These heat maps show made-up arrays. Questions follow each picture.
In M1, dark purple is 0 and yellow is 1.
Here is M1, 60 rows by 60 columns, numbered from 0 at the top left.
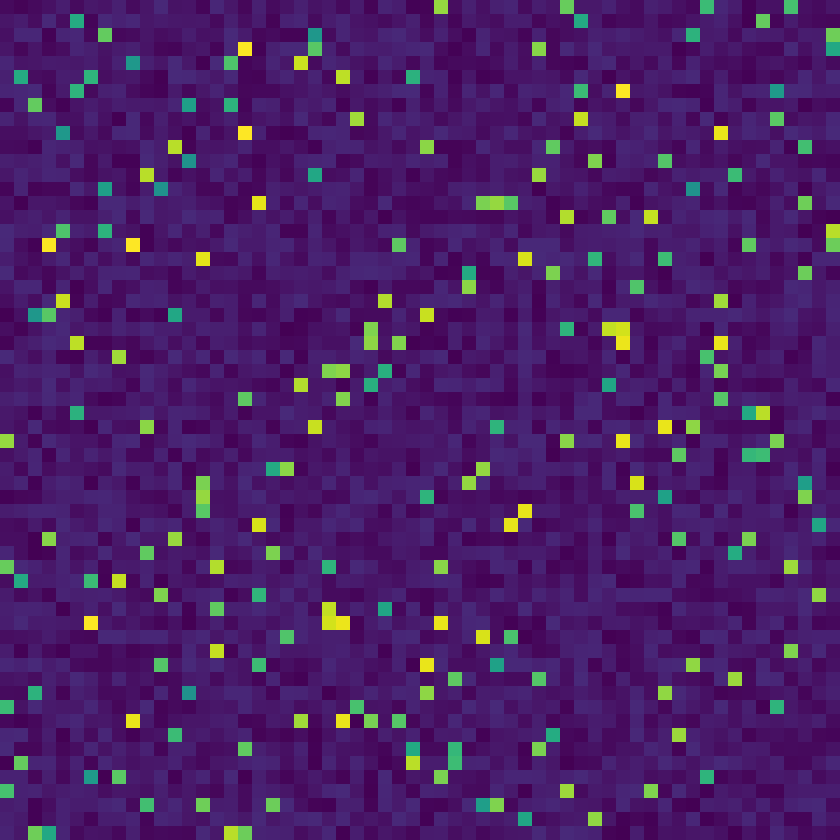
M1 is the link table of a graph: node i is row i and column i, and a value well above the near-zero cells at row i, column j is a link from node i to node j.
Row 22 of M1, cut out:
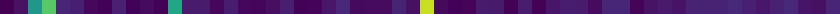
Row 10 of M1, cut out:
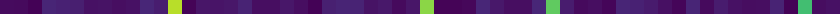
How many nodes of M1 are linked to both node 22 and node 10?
2
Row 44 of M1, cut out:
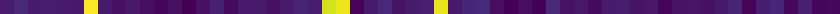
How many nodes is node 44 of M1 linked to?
4
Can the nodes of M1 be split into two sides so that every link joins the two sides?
no
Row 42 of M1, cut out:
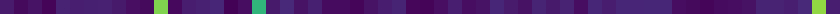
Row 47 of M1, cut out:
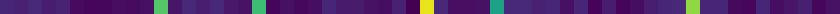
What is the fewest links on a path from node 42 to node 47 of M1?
2
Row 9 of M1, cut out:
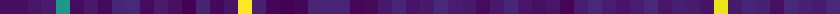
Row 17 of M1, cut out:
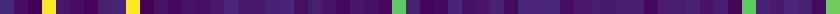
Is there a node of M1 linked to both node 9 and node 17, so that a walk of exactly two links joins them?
no
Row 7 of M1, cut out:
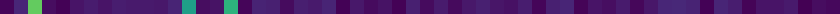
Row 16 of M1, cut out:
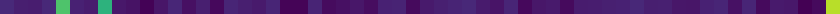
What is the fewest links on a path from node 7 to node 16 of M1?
1
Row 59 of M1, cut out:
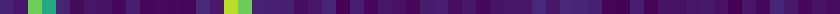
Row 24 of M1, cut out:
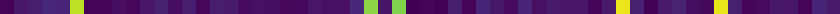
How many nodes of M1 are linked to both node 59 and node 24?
0
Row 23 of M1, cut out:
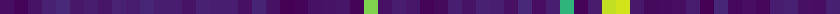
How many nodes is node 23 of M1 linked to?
4
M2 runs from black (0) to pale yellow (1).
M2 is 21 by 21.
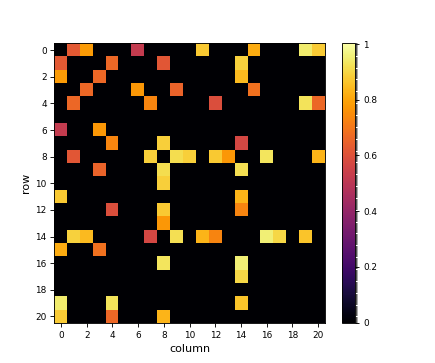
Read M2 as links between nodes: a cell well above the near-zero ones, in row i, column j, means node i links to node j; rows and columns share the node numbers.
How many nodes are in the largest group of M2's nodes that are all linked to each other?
2
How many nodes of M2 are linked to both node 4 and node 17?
0
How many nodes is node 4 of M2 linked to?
5
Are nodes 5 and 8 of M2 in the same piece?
no
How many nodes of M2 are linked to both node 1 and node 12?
3
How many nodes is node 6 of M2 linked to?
2
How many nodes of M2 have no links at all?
2
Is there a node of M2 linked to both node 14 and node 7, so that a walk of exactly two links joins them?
no
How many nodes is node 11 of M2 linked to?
2
